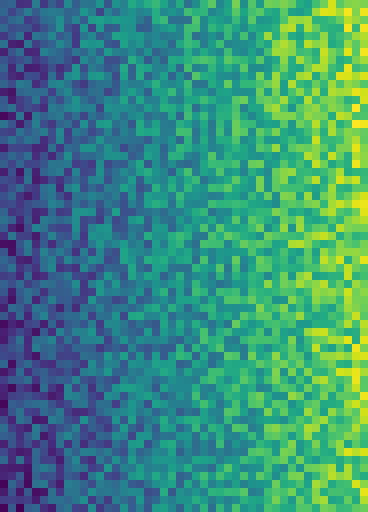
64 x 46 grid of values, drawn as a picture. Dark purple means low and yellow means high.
There is an overall slope up to the right. No row or column stands out. Overall the values sit about 50% of the way up the scale. There are no regular stripes.
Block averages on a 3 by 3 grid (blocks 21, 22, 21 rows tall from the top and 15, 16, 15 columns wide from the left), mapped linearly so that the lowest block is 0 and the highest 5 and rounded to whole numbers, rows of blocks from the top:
1 3 5 | 0 3 5 | 0 2 5
